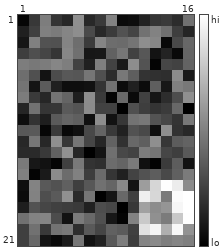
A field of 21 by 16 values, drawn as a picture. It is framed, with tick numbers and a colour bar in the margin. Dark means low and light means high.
The bottom right is the ninth with the highest average. Overall the values sit about 30% of the way up the scale. No regular stripes run through it. In the bottom right lies a patch that is higher than the rest.
